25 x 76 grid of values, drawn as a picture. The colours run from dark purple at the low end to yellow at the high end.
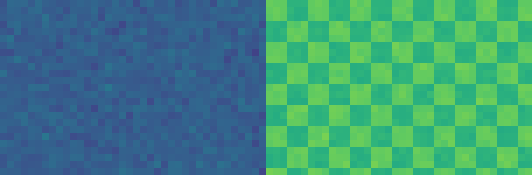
The table splits into one row of 2 panels. Panel 1,1: low, fine-grained, faint in contrast. Panel 1,2: high, checkered.
